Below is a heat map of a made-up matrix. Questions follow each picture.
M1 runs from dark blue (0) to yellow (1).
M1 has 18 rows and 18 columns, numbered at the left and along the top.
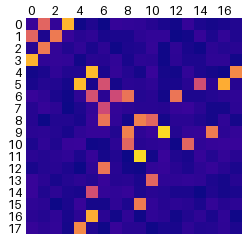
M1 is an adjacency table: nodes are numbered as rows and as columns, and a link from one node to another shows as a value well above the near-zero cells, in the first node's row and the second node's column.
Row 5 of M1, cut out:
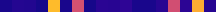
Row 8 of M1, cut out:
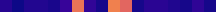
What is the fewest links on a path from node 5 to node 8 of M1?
2
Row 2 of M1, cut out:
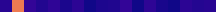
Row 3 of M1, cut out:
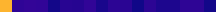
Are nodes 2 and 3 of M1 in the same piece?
yes
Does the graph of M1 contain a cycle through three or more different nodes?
no
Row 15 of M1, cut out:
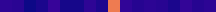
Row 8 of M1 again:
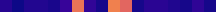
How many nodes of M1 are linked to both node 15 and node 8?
1
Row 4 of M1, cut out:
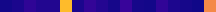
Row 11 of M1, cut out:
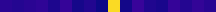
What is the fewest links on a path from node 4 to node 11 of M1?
5
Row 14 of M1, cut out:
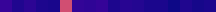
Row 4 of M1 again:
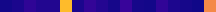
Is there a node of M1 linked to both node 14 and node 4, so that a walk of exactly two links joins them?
yes
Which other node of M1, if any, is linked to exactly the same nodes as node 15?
node 11
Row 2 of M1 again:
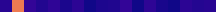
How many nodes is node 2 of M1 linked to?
1
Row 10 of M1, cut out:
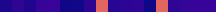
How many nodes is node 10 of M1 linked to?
2
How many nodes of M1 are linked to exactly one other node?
10
